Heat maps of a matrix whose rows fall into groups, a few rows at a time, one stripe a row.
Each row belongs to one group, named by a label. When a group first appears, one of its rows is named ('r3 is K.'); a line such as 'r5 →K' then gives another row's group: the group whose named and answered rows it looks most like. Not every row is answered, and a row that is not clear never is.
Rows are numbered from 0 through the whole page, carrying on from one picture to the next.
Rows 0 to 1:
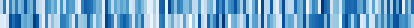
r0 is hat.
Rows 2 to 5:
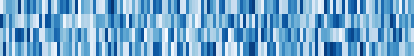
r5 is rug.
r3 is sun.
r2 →rug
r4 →hat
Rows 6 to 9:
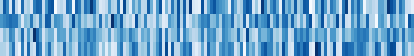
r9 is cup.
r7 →sun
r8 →cup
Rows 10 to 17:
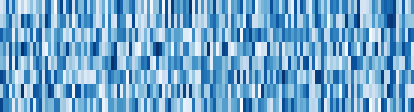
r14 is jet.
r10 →cup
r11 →cup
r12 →sun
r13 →rug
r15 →sun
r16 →cup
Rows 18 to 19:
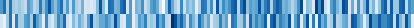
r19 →jet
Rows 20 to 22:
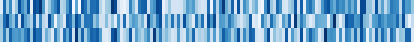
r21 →cup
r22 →rug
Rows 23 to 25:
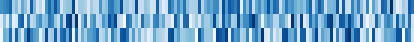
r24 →rug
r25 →hat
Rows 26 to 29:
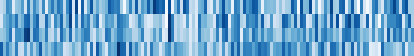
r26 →rug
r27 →hat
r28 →hat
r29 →sun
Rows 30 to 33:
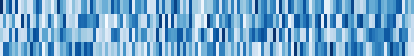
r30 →jet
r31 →cup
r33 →cup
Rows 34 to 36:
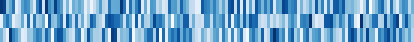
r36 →jet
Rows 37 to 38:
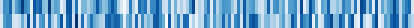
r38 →rug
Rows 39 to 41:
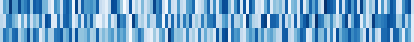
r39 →rug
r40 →cup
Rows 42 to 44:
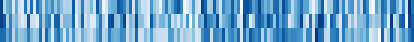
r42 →sun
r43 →sun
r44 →sun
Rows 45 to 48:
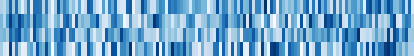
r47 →hat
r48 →jet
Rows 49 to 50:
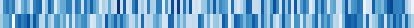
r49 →cup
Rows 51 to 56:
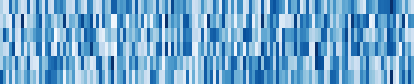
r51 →jet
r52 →cup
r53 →cup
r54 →cup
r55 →sun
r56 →sun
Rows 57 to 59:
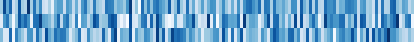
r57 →rug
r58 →rug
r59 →jet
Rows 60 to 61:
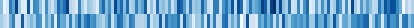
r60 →jet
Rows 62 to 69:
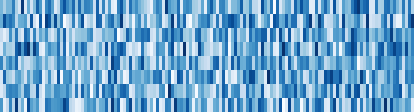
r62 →cup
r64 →jet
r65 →hat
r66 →jet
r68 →hat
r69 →jet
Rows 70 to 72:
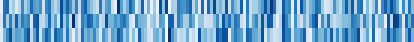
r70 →cup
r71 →hat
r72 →hat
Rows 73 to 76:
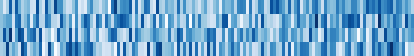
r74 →hat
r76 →cup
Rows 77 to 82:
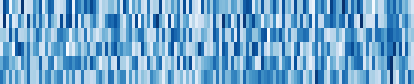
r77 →cup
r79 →jet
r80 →hat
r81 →cup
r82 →sun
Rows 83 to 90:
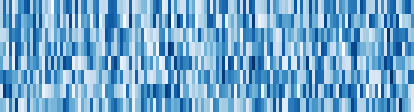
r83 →rug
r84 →rug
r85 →hat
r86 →hat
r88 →sun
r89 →rug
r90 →jet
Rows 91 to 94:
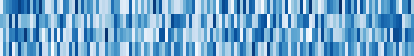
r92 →jet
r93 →hat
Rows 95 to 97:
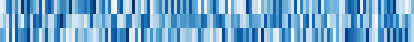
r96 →jet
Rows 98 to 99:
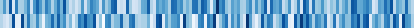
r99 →cup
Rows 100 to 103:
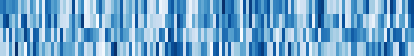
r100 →sun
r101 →sun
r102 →hat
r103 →jet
